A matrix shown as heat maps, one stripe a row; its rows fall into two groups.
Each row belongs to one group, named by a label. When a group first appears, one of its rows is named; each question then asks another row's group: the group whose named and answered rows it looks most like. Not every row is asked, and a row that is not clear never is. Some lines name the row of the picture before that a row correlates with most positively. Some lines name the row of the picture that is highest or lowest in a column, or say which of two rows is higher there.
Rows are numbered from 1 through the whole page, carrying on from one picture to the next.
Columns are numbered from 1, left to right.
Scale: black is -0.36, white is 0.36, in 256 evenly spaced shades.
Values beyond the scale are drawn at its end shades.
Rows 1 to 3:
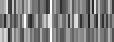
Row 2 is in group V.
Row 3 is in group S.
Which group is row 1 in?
S
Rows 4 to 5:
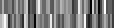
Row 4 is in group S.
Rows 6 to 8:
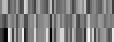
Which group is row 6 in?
S
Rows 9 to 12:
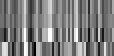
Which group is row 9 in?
V
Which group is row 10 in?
V
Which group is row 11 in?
V
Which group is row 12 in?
S
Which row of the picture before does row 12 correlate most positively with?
6
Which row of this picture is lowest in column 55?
12
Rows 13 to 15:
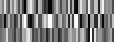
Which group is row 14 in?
V
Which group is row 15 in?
S
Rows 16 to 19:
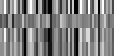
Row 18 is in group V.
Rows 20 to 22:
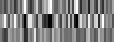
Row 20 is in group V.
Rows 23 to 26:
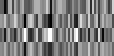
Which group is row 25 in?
V
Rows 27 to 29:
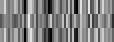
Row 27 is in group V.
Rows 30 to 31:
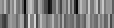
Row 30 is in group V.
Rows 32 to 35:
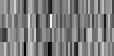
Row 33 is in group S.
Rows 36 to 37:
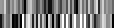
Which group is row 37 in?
S
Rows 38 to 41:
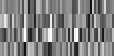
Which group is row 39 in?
S
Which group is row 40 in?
V
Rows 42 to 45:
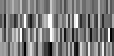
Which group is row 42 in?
S
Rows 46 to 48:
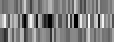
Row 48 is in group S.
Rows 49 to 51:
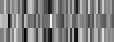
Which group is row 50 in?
S
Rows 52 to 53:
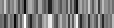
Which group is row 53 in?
V
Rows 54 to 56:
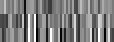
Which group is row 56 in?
S
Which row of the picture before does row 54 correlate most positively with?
52
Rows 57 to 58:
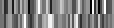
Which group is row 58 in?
V
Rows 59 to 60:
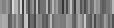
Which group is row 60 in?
S
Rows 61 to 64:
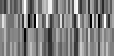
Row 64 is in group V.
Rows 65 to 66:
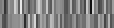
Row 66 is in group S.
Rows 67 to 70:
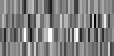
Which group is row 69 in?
V
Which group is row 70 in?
S
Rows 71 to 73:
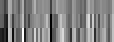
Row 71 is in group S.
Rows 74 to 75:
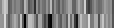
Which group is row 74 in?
S
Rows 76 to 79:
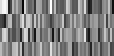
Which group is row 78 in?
S
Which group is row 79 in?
S
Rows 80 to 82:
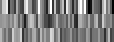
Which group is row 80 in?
S
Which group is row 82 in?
S
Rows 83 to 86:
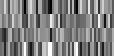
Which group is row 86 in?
V
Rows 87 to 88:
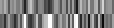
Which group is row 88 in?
V
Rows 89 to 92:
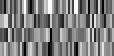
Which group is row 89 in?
V
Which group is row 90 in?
S
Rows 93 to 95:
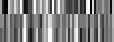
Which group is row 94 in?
V
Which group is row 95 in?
V
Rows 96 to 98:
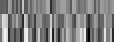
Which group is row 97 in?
S
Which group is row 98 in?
S
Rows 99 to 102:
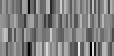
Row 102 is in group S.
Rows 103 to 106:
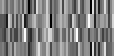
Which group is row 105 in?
V
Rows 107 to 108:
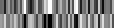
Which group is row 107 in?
V
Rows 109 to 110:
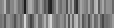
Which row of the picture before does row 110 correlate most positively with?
107
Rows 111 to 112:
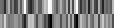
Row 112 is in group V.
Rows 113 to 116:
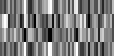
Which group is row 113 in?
V
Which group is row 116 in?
V
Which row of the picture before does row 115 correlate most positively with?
112
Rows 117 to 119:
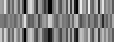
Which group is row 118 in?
V
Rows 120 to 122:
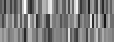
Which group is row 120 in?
V
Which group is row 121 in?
S
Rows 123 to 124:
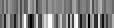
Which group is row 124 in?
V
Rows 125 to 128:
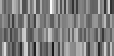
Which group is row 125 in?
S
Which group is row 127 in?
V
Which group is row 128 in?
S
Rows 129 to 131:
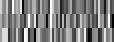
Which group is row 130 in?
S
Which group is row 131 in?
S
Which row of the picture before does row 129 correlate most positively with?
125
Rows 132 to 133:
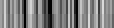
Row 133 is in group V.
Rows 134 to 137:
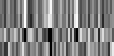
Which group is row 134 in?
V
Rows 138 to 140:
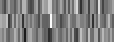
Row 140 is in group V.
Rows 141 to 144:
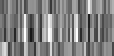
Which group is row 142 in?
V
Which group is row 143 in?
V
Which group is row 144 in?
S
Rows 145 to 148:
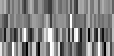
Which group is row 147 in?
V
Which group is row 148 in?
S
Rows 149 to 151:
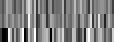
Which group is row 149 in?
S
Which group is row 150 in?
S
